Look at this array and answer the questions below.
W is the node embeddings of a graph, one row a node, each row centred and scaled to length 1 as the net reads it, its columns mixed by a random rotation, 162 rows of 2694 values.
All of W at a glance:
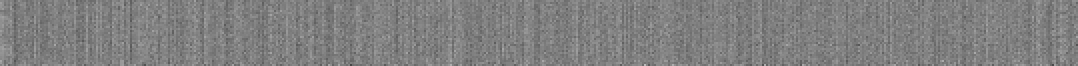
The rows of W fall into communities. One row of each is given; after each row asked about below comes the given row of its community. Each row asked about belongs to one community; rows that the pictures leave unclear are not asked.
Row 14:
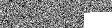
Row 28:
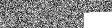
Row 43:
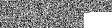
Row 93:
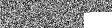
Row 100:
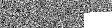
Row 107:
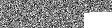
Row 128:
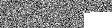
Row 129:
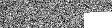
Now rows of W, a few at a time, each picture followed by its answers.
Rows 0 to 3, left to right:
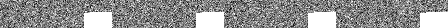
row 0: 107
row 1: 100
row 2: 128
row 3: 28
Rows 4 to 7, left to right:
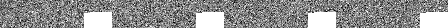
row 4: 28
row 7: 43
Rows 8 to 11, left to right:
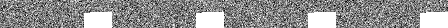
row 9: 14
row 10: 107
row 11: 14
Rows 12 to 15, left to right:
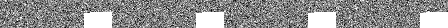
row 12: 128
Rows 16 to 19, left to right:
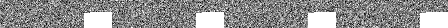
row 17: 43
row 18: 93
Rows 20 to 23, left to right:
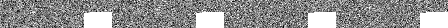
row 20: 93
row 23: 128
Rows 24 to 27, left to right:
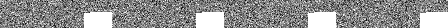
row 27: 14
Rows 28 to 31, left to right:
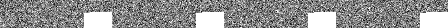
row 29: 100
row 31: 43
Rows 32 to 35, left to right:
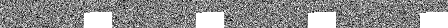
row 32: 93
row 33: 93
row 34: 14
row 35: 128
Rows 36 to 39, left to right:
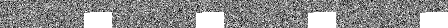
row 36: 43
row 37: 100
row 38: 28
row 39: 93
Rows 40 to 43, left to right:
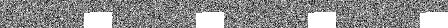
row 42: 107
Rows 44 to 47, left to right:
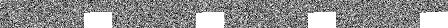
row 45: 93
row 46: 107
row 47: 128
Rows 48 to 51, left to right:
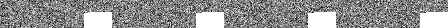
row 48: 129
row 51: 14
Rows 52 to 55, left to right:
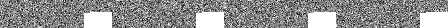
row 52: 107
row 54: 128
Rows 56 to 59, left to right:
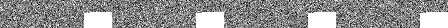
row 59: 14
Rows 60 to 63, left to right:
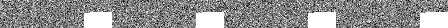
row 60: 100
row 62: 14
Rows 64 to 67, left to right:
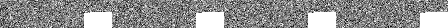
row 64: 129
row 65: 100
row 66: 128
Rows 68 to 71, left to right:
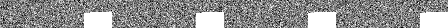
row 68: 129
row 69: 93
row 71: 14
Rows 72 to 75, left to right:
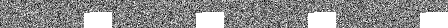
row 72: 43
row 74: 100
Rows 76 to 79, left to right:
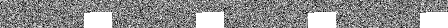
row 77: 100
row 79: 14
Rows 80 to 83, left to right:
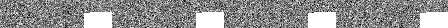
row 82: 43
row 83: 100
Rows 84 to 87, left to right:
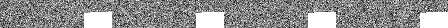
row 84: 129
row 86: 14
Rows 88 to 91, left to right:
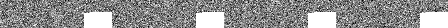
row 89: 14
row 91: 93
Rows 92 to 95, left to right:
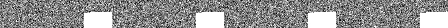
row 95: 129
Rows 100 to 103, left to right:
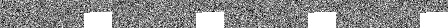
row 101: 128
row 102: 100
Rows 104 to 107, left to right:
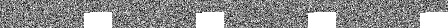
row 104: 43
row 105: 14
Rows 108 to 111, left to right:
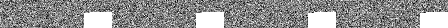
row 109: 107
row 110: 128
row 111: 43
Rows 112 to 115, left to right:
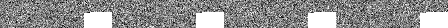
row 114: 43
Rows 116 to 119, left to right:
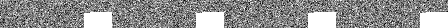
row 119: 43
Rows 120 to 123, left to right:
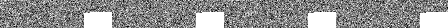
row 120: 128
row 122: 43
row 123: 14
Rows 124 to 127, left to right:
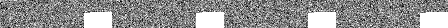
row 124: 129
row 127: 107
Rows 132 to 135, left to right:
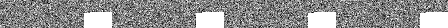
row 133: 28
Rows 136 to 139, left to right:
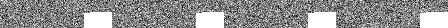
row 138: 107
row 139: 129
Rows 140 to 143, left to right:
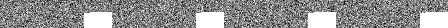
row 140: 43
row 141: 93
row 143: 128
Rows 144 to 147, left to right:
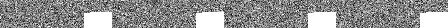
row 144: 107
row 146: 129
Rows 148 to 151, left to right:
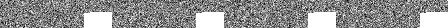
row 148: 100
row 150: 128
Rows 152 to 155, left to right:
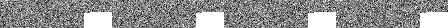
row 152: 43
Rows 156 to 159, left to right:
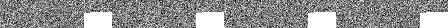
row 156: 28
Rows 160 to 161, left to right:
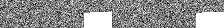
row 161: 43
